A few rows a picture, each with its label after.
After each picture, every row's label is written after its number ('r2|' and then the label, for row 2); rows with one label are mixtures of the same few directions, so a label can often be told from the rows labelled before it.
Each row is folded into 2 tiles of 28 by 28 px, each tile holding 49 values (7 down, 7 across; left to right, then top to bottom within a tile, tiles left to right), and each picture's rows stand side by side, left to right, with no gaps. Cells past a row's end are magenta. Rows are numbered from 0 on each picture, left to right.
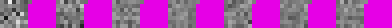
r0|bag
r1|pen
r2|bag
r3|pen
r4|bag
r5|pen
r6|bag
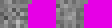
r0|bag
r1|pen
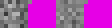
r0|pen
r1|bag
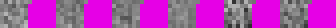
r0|pen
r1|pen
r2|pen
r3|pen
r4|pen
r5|pen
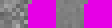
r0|bag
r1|pen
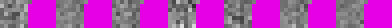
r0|pen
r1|pen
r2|pen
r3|pen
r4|pen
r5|pen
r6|bag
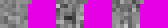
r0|pen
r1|pen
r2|pen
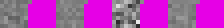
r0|pen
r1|bag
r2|bag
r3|pen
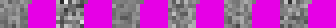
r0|pen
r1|bag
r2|pen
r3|pen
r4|pen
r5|bag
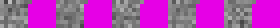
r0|bag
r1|pen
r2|bag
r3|bag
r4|bag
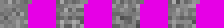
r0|bag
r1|bag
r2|pen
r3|bag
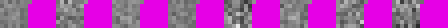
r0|pen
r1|bag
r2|pen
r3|pen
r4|pen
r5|pen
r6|bag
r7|pen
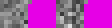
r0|bag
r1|pen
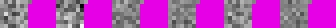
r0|pen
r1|pen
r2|bag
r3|bag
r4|pen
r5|bag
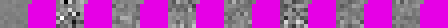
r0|bag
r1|bag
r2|pen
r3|pen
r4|bag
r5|bag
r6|bag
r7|bag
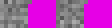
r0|bag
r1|bag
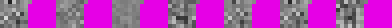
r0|bag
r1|bag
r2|pen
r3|pen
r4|bag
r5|bag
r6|pen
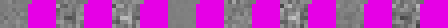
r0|bag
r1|pen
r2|pen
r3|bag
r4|bag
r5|pen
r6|pen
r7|pen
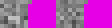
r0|pen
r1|bag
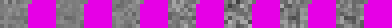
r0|bag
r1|pen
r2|bag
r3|bag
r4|bag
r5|pen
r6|pen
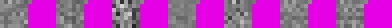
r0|bag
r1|pen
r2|pen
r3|pen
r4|bag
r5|bag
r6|bag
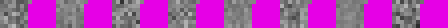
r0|pen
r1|pen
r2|bag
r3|bag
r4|pen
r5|pen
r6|pen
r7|pen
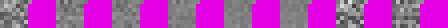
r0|bag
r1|bag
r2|bag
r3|bag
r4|pen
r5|pen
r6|bag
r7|bag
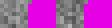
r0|pen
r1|pen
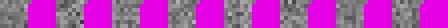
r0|pen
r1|bag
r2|bag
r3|bag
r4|pen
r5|bag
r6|pen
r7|pen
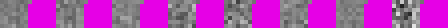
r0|pen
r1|pen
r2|pen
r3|pen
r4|bag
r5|bag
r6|bag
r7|pen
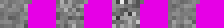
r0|pen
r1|bag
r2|bag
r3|bag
